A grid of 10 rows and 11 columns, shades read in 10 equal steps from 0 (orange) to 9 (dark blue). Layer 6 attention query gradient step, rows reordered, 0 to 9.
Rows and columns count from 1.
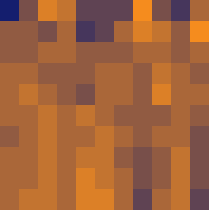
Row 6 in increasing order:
2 2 3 3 3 3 3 4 4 4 4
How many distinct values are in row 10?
4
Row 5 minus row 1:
-6 -3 2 2 -1 -3 -3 4 -4 -4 0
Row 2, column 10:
4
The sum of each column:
39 32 26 31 35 32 36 36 31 33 38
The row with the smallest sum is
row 10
